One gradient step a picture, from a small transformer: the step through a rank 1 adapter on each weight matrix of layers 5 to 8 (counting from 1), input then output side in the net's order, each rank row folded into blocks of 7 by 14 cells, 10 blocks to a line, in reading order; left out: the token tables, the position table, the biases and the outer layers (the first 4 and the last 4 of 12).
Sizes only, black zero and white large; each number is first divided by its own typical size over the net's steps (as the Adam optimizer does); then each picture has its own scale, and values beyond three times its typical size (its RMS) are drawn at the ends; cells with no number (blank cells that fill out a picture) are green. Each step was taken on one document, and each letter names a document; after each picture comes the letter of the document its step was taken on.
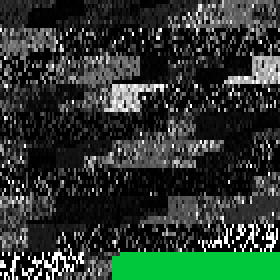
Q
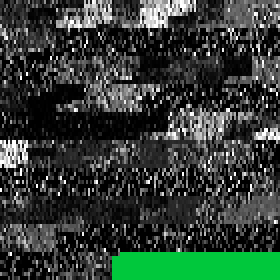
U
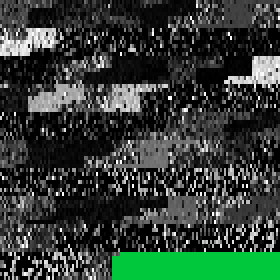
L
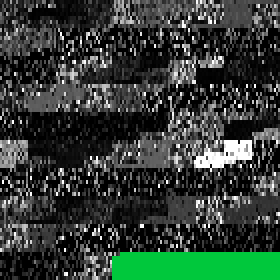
Q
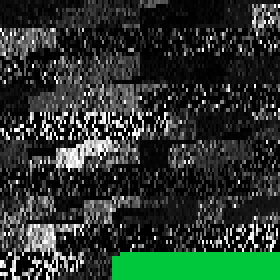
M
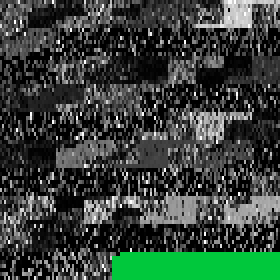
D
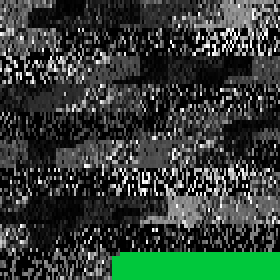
D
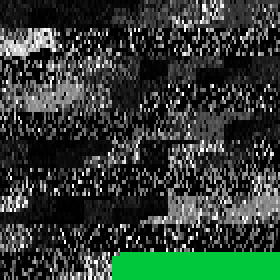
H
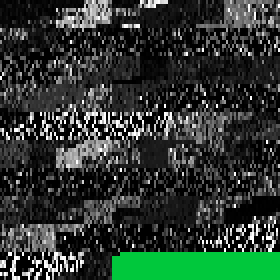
M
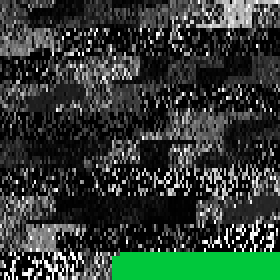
L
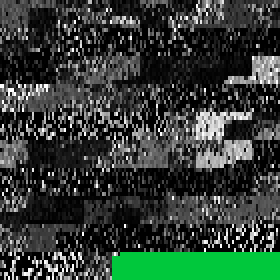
L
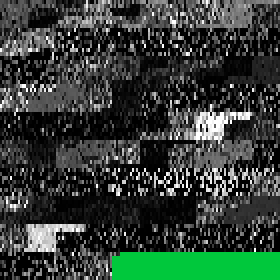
H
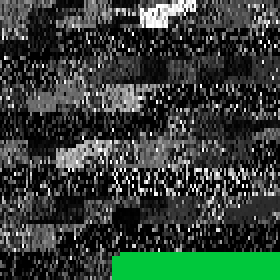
U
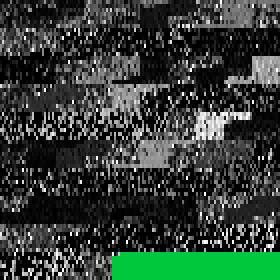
L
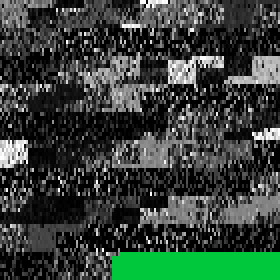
Q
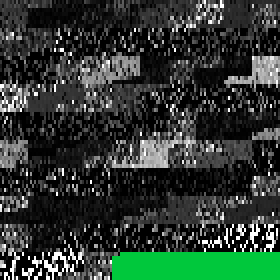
L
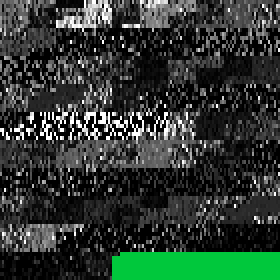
M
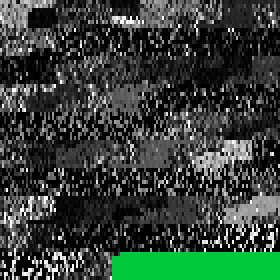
U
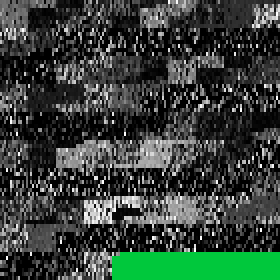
D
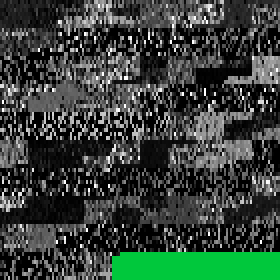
Q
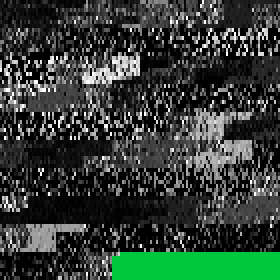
H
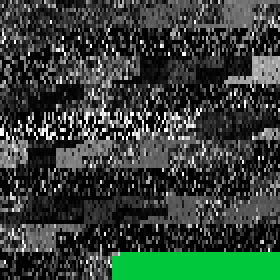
D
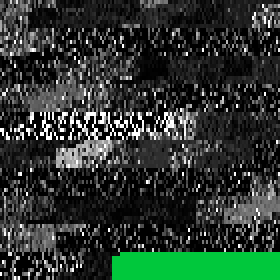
M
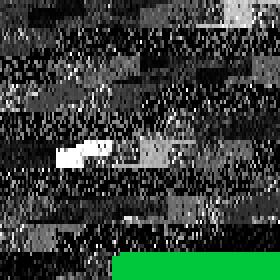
D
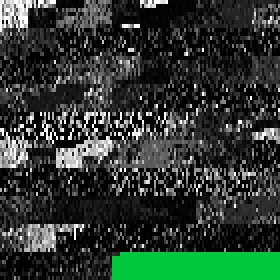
M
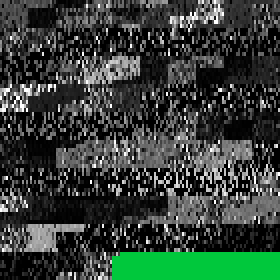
H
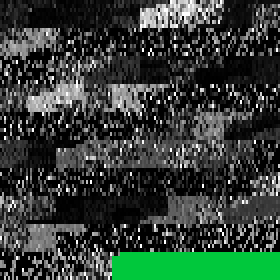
H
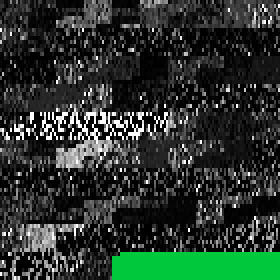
M
